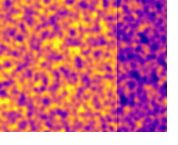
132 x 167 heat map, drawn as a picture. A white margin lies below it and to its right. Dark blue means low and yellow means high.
The values follow a bell shape. On average the colour sits 50% of the way up the scale. The left part is higher, up to a seam about 70% of the way across. No regular stripes run through it.
